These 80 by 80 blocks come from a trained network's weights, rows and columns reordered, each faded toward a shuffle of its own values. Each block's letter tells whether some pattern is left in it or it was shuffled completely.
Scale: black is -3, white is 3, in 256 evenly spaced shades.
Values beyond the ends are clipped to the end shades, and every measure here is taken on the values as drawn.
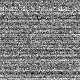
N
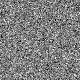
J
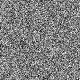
J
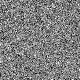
J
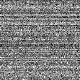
N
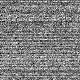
N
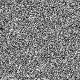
J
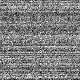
N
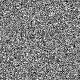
J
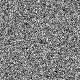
J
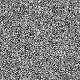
N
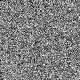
J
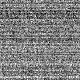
N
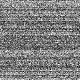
N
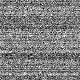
N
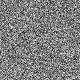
J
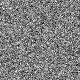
J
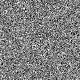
J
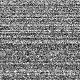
N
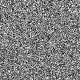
J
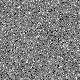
J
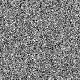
N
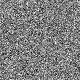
J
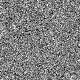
J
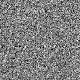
N
